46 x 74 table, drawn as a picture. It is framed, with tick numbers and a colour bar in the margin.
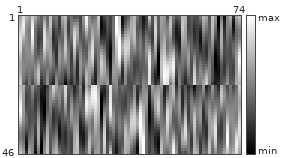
It looks the same turned upside down. No overall slope runs across the table. Streaks run downward.
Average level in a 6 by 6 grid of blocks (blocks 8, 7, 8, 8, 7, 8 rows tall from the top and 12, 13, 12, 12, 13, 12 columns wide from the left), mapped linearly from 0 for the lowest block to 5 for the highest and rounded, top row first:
5 3 2 2 0 1 | 4 3 4 3 1 0 | 2 1 2 2 3 0 | 0 3 2 2 1 2 | 0 1 3 4 3 4 | 1 0 2 2 3 5
